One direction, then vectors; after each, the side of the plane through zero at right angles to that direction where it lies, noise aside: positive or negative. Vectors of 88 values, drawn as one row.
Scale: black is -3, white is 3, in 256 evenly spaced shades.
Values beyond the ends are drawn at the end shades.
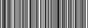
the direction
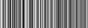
positive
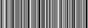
negative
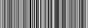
positive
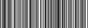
positive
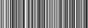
negative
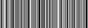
negative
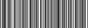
positive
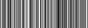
positive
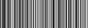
positive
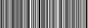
negative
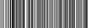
negative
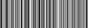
negative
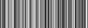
positive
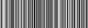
negative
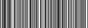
positive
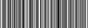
positive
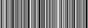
negative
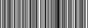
positive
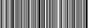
negative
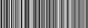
negative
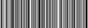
negative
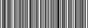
positive
